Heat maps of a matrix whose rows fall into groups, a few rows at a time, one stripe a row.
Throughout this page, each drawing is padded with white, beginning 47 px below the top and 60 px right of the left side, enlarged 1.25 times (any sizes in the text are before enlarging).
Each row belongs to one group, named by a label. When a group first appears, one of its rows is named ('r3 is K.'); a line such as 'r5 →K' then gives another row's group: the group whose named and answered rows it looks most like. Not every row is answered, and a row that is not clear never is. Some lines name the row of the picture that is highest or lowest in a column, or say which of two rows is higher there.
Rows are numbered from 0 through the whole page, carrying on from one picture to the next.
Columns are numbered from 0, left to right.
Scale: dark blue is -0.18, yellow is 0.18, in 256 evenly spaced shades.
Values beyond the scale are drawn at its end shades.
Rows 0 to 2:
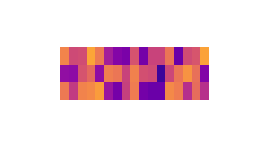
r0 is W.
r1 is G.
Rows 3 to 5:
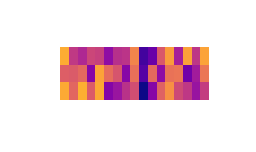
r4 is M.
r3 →W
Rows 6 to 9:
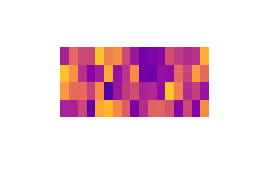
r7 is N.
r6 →M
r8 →W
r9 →M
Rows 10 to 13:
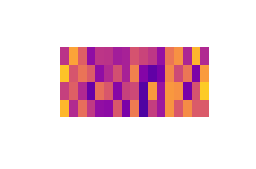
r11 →W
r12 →M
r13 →W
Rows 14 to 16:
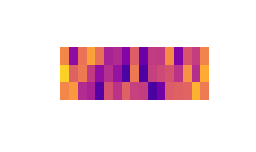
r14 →W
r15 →W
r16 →N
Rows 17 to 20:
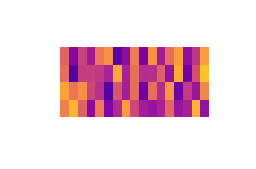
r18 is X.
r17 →M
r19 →W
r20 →N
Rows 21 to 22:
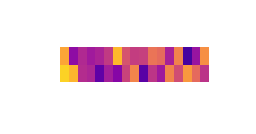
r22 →N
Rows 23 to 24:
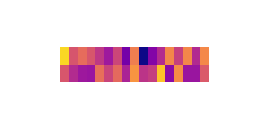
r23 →W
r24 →X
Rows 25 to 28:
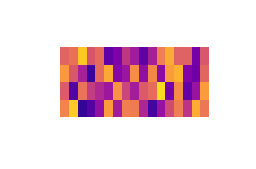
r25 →W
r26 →M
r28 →N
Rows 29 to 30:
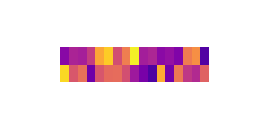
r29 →G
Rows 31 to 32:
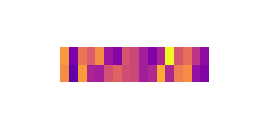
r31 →W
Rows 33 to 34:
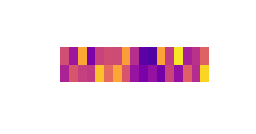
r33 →X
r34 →M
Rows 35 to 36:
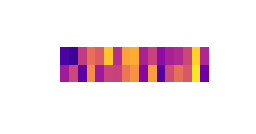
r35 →G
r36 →G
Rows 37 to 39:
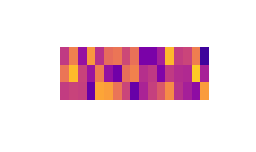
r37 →G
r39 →M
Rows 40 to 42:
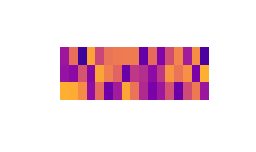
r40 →G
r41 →M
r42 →N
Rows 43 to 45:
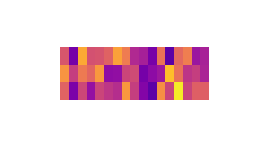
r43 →X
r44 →W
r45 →X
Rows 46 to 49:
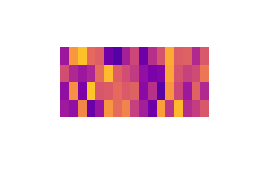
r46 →W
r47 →M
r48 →G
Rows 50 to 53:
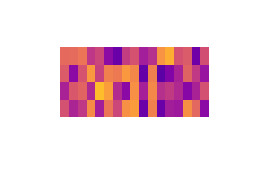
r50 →W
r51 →G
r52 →M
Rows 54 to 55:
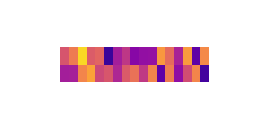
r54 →W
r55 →G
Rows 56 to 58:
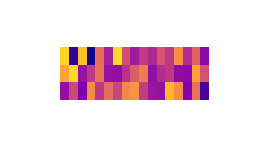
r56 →X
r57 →N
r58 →G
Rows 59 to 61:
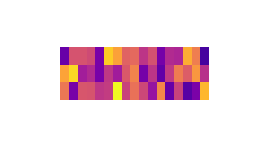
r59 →G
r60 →N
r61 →X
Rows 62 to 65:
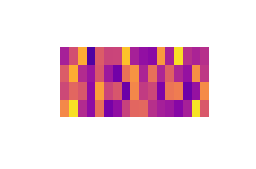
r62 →X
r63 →N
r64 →M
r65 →N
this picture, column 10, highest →63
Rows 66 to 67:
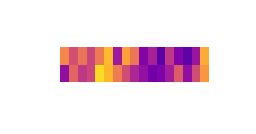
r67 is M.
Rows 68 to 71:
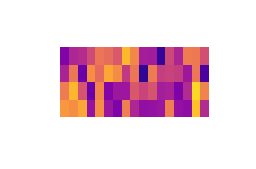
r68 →G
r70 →N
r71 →N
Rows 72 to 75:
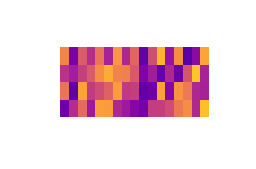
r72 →X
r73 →G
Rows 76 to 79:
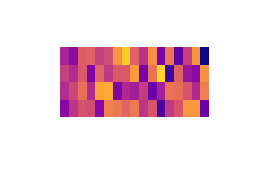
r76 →G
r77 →X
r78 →M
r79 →G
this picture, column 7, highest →76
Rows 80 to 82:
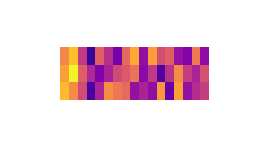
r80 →N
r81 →N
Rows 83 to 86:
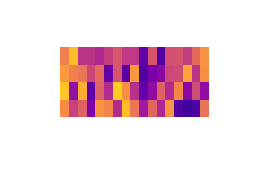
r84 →W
